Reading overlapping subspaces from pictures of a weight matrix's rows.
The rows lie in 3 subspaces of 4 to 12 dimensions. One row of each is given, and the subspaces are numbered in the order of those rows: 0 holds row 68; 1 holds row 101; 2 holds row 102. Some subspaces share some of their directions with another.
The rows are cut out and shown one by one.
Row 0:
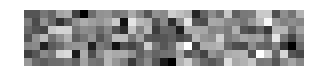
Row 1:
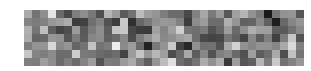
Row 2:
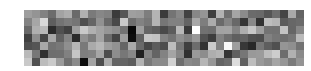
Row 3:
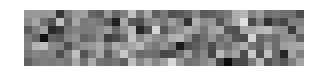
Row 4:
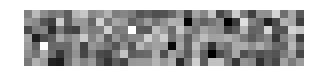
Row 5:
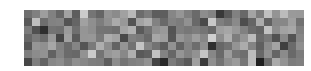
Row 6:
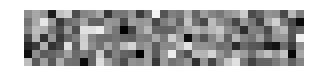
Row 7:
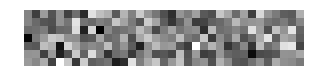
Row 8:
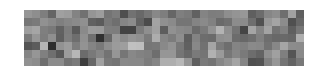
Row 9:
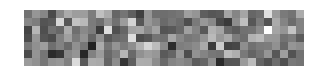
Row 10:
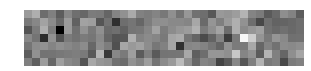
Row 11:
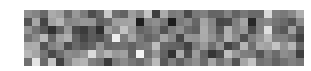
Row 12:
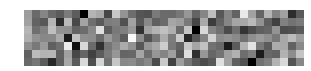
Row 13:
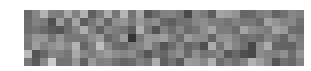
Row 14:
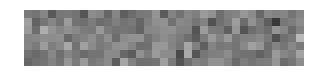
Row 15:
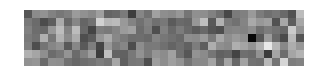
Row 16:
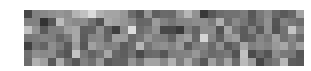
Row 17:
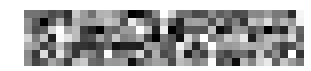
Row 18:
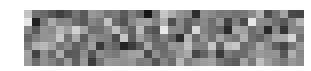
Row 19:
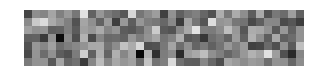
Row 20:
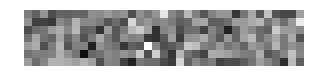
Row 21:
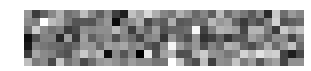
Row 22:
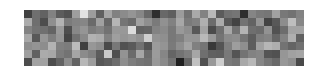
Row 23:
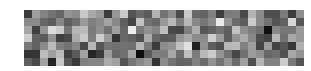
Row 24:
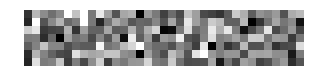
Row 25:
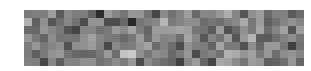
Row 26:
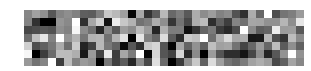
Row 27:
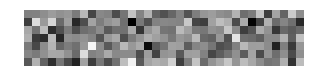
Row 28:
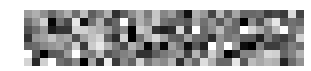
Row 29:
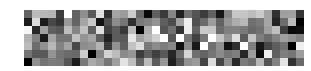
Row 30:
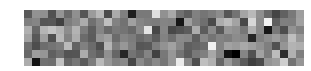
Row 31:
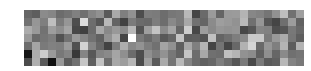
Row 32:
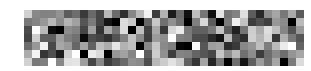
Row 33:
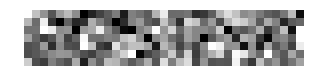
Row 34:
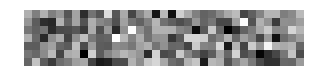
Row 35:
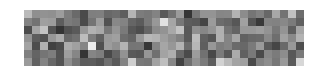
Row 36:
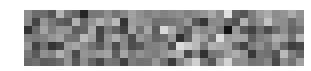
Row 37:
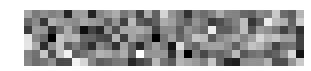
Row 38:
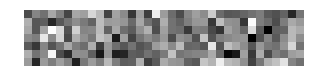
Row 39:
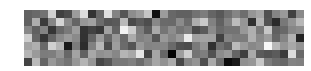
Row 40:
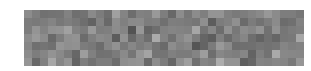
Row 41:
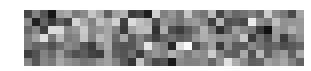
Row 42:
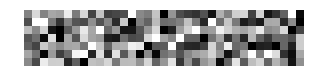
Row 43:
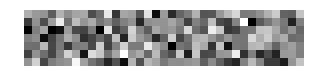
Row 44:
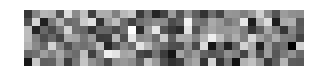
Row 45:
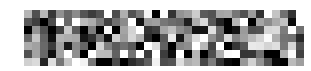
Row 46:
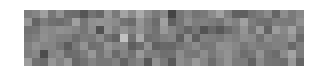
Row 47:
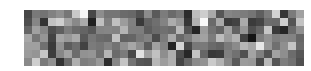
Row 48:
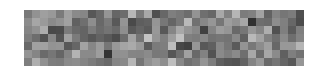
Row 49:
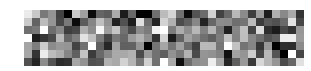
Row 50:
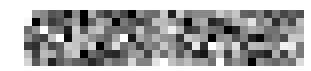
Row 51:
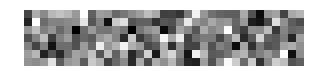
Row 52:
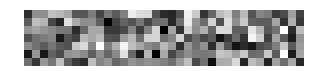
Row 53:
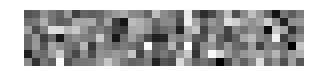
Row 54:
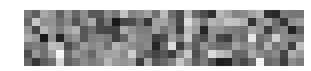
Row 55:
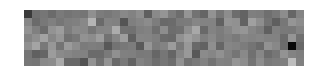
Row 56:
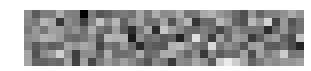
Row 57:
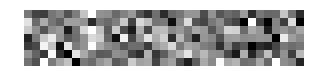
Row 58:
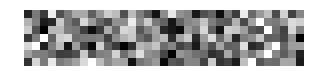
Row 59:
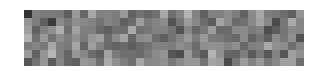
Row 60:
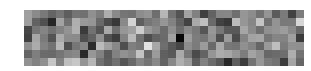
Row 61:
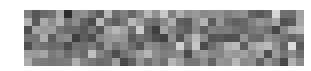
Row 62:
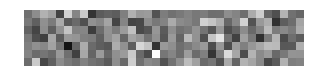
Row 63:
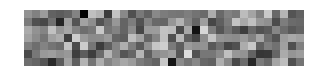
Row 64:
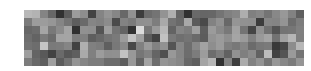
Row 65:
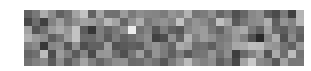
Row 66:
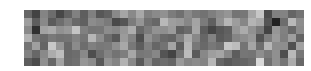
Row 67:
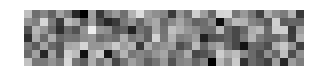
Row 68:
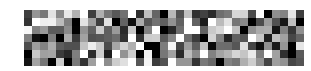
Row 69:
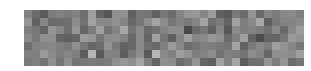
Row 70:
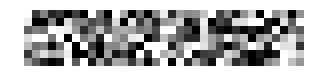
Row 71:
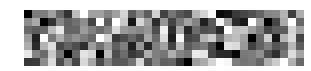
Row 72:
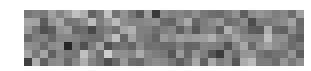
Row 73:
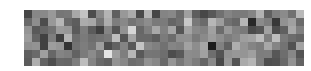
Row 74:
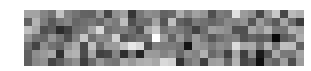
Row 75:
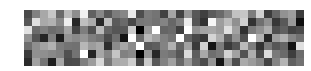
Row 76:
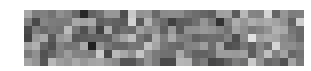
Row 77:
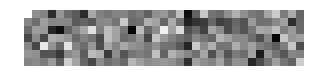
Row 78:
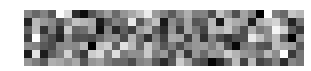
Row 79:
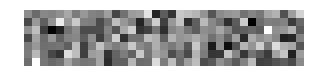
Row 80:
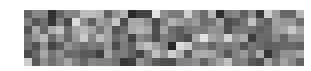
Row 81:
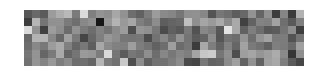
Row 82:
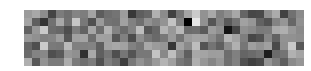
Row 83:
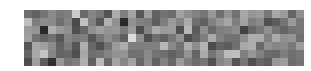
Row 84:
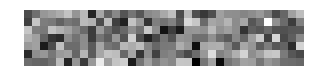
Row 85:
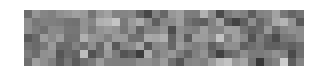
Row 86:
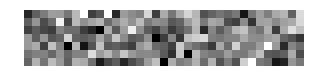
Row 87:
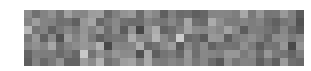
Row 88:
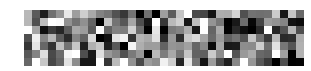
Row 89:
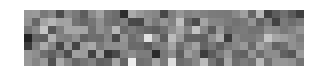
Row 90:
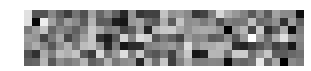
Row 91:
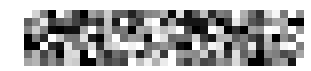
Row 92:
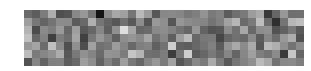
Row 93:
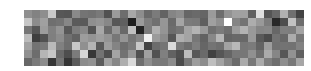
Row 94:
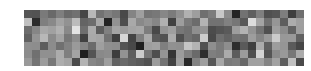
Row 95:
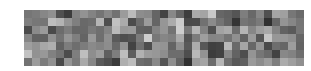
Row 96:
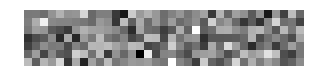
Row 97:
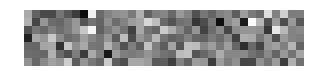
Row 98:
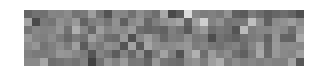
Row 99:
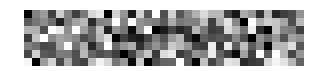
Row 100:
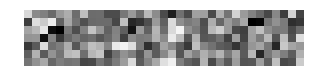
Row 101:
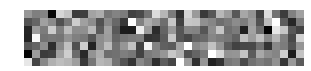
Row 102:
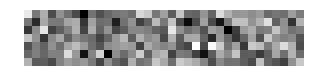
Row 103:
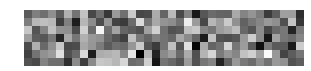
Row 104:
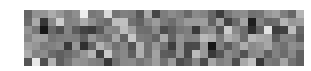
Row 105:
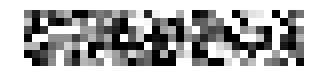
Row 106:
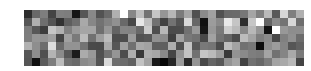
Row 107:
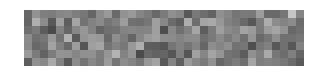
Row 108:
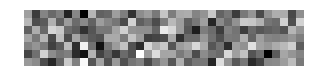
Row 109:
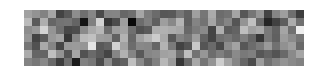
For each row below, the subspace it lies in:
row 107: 0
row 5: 2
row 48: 1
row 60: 1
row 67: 2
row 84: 2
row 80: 1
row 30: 2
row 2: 0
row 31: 0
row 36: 1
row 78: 2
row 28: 0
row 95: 2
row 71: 2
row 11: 1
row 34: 2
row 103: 2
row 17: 2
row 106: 2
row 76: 1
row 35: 1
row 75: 0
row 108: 0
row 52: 2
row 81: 1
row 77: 2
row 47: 2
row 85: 1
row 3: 1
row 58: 1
